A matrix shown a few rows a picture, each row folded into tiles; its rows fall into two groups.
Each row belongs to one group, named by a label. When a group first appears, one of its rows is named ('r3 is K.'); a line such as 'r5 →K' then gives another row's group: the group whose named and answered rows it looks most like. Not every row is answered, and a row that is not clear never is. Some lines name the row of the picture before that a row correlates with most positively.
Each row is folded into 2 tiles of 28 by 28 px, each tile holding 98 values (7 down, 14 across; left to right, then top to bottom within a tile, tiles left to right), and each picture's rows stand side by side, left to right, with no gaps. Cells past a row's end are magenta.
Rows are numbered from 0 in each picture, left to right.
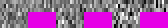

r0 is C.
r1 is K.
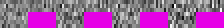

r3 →C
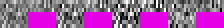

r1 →C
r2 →C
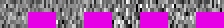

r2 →K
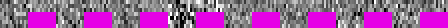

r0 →K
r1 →K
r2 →K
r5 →C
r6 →K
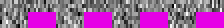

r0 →K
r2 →K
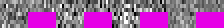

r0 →C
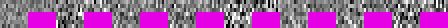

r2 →C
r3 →C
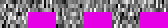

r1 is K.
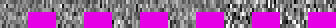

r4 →C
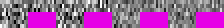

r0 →K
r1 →C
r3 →C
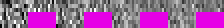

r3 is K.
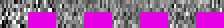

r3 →C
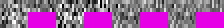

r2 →C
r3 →C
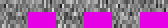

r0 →C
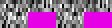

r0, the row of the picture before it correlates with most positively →2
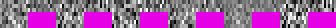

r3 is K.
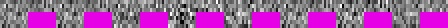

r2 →C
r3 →K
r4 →K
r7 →K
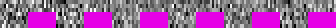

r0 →C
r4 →C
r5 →K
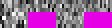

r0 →K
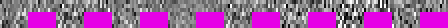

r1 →C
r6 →C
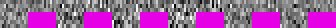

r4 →C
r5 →K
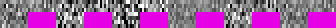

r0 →C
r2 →K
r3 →C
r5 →C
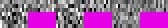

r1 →K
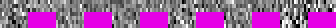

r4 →K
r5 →K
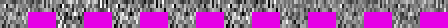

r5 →K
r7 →C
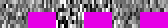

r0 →C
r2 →K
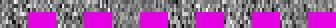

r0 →K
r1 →C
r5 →K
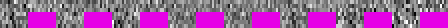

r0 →K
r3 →C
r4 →C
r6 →K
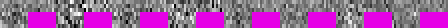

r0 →K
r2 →K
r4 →K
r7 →K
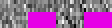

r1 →K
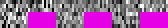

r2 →K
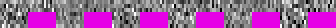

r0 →C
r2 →K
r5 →K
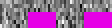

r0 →K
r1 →K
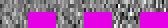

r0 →K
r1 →K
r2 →C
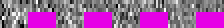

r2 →C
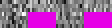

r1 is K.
